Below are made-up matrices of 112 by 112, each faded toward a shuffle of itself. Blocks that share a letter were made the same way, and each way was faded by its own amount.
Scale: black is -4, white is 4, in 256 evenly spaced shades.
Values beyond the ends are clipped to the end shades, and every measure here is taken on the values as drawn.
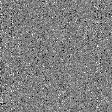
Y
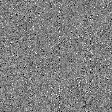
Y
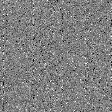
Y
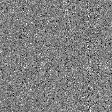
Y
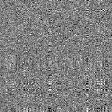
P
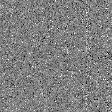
Y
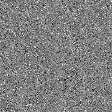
Y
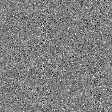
Y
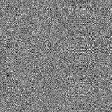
P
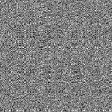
P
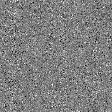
Y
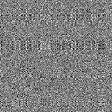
P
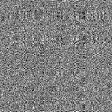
P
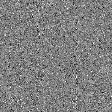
Y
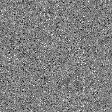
Y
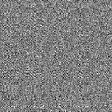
P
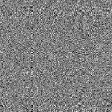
P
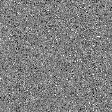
Y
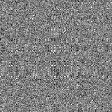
P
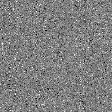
Y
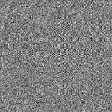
P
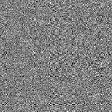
P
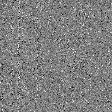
Y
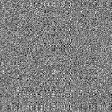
P
